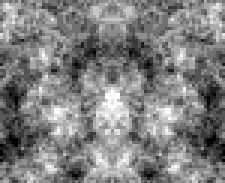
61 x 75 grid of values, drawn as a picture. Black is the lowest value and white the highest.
Grain: blotchy. Slope: none. Average level on the scale: 50%. Mirror symmetry: left to right. Odd rows or columns: none.
